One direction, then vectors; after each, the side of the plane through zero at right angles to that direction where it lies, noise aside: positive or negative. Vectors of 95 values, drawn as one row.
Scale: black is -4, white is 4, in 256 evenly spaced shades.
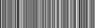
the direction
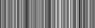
positive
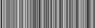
negative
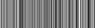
negative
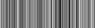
negative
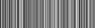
positive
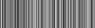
positive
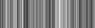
positive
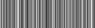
negative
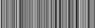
negative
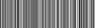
positive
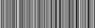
negative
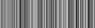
negative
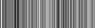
positive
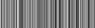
negative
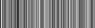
positive
